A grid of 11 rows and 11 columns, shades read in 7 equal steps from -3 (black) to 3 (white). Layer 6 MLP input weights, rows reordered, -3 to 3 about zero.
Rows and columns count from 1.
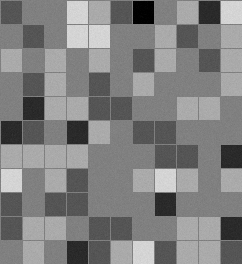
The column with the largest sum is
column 3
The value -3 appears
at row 1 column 7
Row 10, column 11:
-2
